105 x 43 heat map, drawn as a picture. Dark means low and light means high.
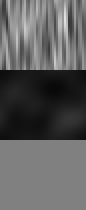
The table splits into 3 rows of 1 panel. Panel 1,1: middling, streaked downward, strong in contrast. Panel 2,1: very low, smooth, faint in contrast. Panel 3,1: middling, flat.
